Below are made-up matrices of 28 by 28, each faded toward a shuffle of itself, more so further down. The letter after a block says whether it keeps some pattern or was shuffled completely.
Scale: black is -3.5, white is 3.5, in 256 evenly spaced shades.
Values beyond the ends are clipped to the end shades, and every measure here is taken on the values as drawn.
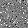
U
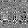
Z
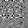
Z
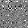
Z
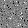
U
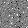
U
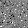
U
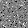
U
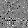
Z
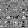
Z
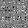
Z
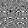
Z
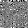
Z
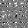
Z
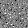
U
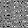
Z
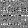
Z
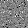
U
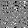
Z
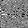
Z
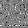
Z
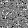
U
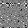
Z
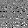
Z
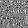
Z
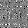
Z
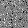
U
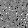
U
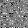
Z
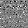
Z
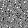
U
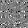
Z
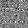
Z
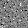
U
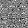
Z
